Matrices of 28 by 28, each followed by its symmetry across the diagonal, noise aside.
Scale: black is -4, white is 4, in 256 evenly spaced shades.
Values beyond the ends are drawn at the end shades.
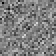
symmetric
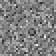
symmetric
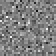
antisymmetric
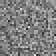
antisymmetric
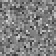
antisymmetric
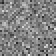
symmetric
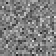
antisymmetric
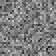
symmetric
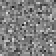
antisymmetric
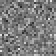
symmetric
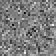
symmetric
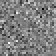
antisymmetric
